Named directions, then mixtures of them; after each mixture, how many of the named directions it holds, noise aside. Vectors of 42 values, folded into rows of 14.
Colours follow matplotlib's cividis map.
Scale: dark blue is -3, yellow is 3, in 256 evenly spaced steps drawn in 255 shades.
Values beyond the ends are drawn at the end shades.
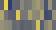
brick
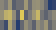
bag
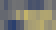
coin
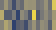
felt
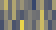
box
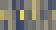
three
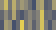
one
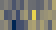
two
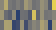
two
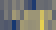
two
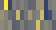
two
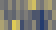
three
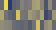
one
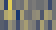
two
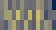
three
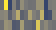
two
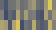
two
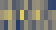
one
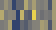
two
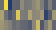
one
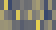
one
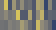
three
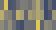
two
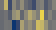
three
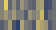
three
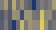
three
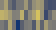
two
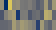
one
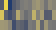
two
